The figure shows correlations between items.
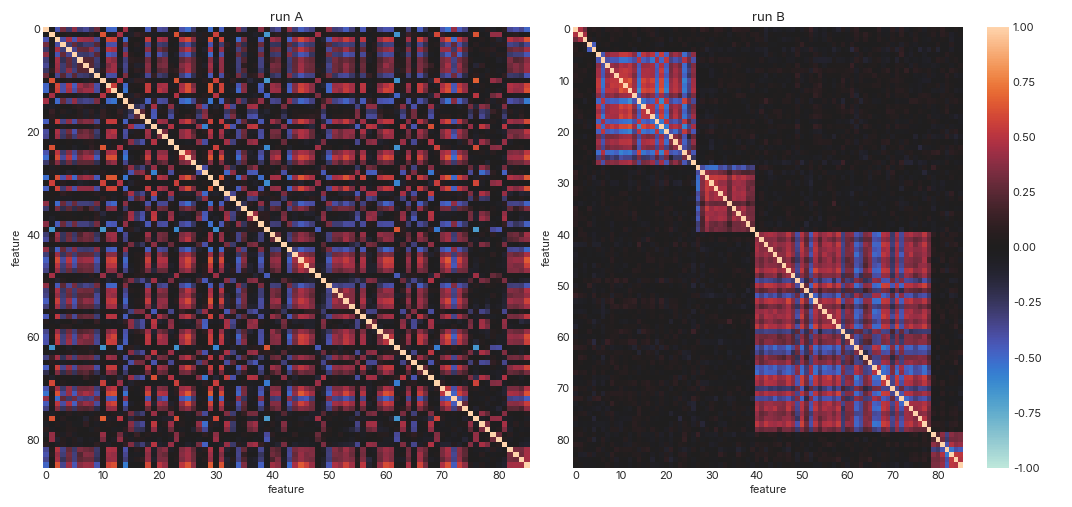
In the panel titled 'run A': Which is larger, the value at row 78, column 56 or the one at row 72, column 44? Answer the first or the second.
the first
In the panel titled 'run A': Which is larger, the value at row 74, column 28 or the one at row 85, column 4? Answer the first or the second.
the second
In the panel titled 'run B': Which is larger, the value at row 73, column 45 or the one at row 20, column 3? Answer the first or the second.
the first
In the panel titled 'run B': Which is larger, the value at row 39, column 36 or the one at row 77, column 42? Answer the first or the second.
the second
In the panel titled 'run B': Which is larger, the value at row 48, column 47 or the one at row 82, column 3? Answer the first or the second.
the first
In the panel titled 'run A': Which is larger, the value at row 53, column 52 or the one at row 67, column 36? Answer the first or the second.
the first
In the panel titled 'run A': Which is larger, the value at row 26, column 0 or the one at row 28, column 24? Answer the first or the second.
the second
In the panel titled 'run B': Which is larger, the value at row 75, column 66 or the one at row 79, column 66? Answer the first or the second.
the second
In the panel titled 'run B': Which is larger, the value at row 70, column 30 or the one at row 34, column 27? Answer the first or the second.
the first
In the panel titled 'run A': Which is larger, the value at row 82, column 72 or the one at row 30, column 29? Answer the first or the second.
the second
